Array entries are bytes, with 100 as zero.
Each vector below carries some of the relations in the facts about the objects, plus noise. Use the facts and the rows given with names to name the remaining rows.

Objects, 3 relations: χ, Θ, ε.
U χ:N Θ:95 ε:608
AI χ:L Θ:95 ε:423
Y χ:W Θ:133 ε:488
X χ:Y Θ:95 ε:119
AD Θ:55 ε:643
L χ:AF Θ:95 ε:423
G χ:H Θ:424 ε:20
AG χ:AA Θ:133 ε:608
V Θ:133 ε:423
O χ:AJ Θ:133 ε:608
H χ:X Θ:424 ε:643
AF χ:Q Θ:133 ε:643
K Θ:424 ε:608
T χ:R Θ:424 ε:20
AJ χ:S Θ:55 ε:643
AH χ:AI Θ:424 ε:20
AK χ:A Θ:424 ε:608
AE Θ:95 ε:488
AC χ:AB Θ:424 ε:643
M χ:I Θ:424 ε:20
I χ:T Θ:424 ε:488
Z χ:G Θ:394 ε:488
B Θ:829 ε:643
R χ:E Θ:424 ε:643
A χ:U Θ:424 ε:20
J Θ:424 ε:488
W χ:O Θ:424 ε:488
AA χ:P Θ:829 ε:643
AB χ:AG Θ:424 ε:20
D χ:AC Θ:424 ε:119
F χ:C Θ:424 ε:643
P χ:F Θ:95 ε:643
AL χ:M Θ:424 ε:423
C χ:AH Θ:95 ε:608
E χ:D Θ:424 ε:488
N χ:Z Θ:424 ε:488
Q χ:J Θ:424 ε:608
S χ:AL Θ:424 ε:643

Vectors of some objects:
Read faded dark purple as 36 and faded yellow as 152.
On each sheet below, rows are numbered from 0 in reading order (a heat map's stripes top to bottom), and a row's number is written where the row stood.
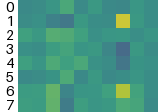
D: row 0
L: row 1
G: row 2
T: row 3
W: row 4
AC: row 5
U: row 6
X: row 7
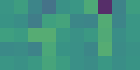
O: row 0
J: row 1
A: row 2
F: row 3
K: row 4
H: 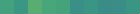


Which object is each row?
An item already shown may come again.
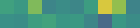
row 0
Z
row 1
T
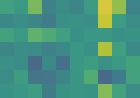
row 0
Z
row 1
C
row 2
G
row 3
P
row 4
AA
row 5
V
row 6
AE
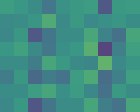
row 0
AJ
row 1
AC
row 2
AF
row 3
Y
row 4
AH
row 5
AG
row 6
R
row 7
AF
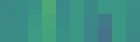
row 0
AB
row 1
E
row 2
R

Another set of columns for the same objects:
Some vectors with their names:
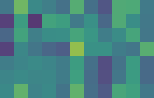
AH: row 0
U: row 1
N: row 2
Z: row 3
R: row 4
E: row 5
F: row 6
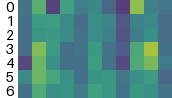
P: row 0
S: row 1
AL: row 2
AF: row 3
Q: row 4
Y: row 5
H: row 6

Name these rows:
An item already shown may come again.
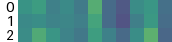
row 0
AB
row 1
D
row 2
V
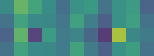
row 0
Y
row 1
K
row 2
C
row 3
K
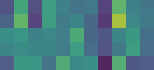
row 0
AE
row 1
C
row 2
AC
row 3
E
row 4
AJ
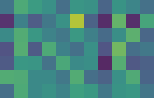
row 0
W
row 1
AA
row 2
V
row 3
X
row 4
AJ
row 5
AG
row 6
G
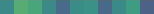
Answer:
O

